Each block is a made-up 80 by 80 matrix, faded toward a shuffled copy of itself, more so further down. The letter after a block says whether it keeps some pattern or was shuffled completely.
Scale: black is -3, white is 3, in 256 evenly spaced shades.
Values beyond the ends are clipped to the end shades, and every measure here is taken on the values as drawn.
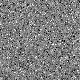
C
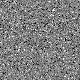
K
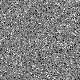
K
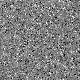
K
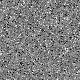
K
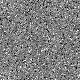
K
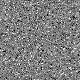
C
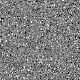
C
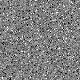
C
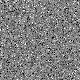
K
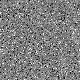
K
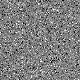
C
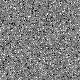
K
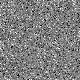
C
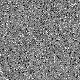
C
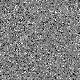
C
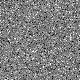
K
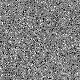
C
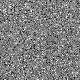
C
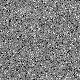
K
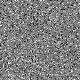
C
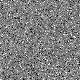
K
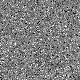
K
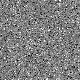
K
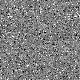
C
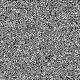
C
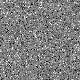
C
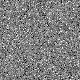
C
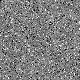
K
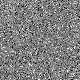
C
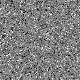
K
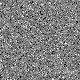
K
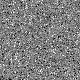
K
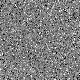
C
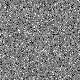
C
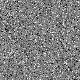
K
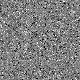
C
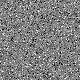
K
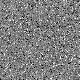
C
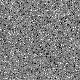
K
